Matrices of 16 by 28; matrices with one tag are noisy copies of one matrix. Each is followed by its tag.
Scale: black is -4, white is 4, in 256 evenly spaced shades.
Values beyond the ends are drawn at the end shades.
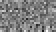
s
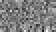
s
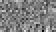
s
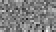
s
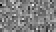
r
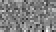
s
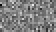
r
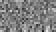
s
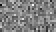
r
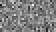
r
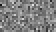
r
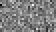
r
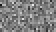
r
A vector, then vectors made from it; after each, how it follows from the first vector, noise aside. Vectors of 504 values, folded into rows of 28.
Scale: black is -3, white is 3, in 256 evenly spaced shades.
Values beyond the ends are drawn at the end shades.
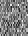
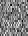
negated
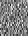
sign-scrambled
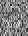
negated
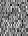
negated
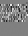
partly zeroed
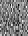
sign-scrambled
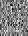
sign-scrambled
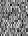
negated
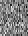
sign-scrambled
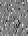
partly zeroed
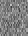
shrunk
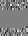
partly zeroed
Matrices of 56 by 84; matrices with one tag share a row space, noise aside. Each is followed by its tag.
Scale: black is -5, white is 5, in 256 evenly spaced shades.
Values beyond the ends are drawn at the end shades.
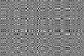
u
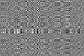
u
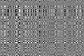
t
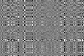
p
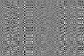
p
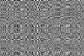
u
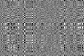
p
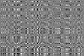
u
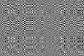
p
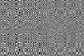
t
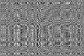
u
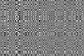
t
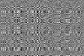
u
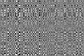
t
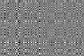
t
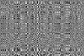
u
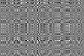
u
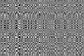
t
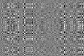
p
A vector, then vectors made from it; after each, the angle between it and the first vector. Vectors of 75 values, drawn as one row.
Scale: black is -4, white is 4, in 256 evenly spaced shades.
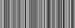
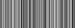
orthogonal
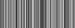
partly opposed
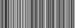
partly aligned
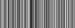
partly aligned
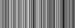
partly aligned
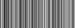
partly aligned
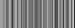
orthogonal
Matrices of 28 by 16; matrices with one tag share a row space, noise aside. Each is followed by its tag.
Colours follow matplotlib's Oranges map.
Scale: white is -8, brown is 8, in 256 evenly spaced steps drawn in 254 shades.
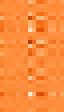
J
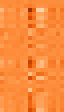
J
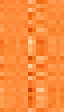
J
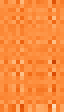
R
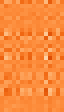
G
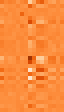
J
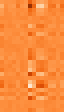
J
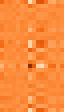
J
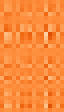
G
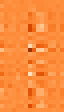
J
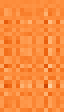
G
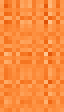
G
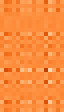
G
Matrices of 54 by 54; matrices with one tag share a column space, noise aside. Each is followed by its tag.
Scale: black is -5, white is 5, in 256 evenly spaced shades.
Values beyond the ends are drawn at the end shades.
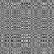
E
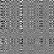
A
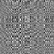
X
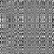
X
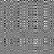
A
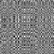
X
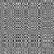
E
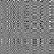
A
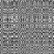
X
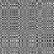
E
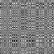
E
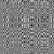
X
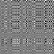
A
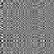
E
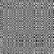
E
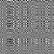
A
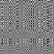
A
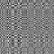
E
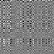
A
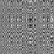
X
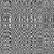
X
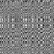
X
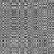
E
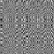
X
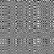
A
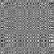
E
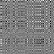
A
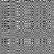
A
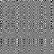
A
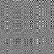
A
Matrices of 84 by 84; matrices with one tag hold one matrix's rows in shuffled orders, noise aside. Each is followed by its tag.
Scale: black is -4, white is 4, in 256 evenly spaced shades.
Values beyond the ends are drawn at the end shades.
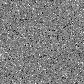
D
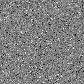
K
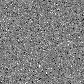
K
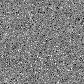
K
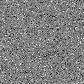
D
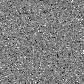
D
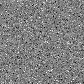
K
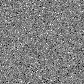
K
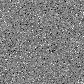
D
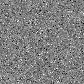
K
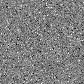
K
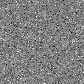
D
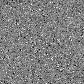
K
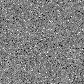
K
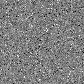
K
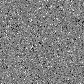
K
